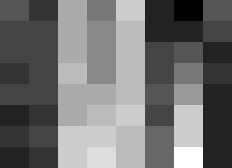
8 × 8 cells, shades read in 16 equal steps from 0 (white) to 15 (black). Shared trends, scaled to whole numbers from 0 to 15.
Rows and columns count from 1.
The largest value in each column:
13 12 5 8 4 13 15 13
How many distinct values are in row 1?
7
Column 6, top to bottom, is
13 13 11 11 10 11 9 9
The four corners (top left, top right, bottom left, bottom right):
10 10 13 13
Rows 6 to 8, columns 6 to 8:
11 3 13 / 9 3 13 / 9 0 13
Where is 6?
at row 5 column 7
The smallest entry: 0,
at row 8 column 7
